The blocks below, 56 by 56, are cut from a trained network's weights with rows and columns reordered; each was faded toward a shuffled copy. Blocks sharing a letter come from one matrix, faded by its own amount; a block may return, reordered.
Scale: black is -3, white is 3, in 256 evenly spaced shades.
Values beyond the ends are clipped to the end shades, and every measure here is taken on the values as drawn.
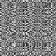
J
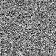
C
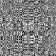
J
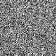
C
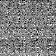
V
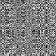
J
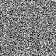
C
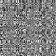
J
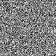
C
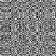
J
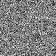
C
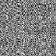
J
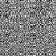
J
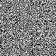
C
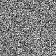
C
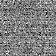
V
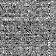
V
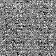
V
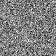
C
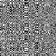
J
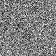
C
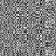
J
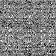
V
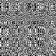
J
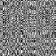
J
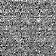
V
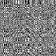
J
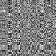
J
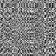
J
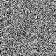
C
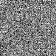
C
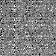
V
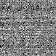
V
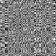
J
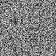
C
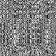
J
